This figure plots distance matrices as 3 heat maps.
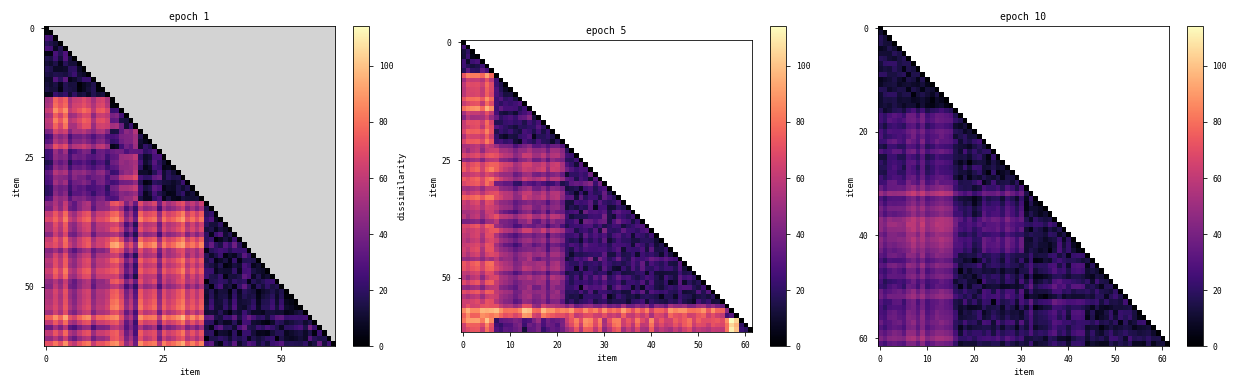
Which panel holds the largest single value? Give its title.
epoch 5
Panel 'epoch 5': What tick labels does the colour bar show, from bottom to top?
0, 20, 40, 60, 80, 100
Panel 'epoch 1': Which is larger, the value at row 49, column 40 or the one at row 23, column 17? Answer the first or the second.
the second
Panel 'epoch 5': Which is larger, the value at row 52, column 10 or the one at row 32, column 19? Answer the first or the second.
the second
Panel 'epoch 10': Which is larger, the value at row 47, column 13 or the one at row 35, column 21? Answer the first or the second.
the first
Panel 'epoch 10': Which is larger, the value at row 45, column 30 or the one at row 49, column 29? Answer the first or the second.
the first
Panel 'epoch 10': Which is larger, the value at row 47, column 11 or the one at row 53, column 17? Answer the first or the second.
the first
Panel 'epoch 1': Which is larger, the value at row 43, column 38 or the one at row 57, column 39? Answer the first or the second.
the first
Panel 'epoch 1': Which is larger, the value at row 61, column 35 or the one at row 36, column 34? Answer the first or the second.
the first
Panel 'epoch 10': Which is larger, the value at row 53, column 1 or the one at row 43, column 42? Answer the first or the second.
the first
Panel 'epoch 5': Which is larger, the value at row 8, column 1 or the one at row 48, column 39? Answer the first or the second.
the first
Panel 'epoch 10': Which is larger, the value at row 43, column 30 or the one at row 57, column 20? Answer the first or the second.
the first
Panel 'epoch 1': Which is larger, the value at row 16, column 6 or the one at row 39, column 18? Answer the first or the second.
the first
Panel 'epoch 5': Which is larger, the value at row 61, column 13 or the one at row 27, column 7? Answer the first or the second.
the second
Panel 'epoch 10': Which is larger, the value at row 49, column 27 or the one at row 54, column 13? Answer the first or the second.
the second
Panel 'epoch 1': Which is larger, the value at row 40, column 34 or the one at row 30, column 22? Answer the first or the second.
the first
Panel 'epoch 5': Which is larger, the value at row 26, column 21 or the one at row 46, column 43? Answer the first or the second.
the first
